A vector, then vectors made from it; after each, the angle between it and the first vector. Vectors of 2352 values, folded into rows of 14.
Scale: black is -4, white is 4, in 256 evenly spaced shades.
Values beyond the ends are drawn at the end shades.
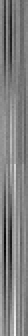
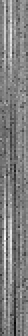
nearly opposite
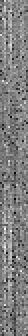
partly opposed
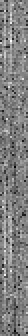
partly opposed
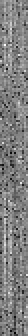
partly opposed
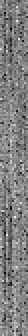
partly aligned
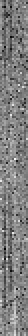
partly aligned
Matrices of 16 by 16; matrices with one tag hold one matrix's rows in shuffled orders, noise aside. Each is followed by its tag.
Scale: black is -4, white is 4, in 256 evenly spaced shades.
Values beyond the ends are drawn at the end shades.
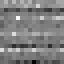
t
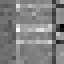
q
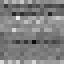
t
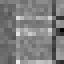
q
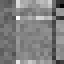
q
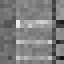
q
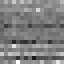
t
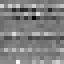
t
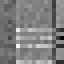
q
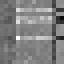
q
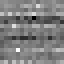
t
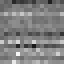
t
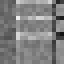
q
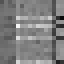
q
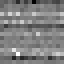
t
